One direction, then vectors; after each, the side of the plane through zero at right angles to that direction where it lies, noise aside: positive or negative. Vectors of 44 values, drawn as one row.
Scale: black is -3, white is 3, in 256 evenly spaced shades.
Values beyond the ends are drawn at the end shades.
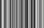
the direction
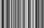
negative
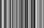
positive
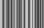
negative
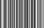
positive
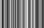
negative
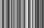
negative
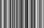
positive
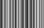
positive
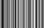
negative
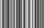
negative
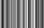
negative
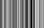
positive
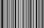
negative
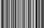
negative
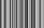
positive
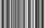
negative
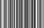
positive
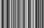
negative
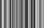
positive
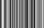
positive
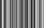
positive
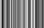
negative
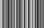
negative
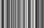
negative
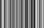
positive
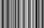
negative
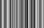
positive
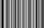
negative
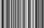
negative
